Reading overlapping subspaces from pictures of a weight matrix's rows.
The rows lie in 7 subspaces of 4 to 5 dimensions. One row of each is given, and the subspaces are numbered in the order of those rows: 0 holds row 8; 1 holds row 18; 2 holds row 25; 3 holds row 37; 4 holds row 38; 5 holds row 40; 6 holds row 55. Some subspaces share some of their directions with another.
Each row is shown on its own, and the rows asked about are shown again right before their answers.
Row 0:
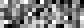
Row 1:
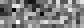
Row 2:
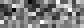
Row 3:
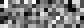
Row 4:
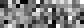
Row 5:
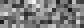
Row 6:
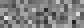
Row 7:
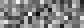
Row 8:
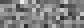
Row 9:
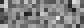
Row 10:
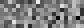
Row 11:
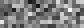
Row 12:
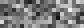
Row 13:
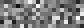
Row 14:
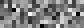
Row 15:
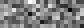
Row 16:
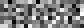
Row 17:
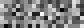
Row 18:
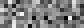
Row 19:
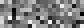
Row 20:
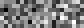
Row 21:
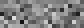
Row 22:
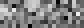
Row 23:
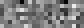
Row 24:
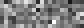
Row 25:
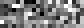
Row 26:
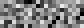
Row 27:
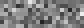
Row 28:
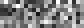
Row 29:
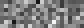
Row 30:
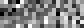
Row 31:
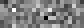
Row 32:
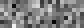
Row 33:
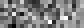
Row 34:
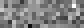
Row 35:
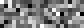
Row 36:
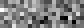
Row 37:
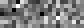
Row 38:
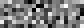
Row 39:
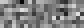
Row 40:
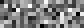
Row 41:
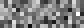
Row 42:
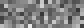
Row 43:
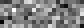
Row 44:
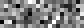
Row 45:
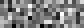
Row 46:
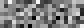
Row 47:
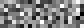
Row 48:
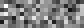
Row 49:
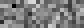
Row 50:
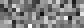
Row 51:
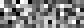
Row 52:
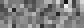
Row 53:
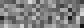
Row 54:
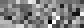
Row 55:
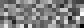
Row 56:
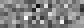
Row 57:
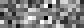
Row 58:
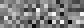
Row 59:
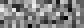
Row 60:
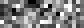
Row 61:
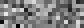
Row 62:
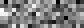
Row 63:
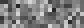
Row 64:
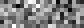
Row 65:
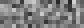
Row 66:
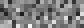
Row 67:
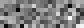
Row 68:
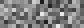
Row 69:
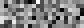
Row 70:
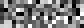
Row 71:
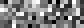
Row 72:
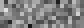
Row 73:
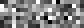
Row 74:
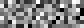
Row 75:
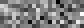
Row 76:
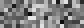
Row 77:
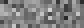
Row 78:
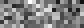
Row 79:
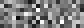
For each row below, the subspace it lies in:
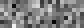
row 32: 3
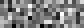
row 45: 5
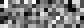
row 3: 2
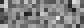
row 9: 2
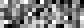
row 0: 3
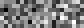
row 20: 1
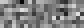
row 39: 0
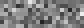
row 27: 6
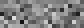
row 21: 1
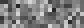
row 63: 5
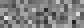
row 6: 1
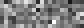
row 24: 3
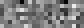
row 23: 0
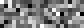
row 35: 5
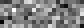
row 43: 4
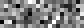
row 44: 6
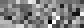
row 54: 1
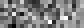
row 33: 1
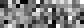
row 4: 3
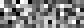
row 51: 3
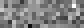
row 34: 0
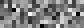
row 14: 5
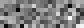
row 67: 6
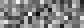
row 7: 3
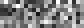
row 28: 3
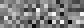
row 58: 4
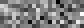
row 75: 4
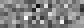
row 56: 4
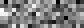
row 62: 2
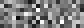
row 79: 4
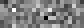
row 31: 4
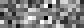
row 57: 6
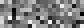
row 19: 4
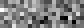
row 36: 1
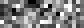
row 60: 6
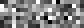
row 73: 4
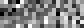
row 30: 3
